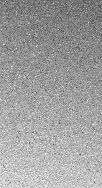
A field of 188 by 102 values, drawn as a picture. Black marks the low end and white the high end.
Average level on the scale: 60%. Odd rows or columns: none. Grain: fine. Slope: up to the bottom. Stripes: none.
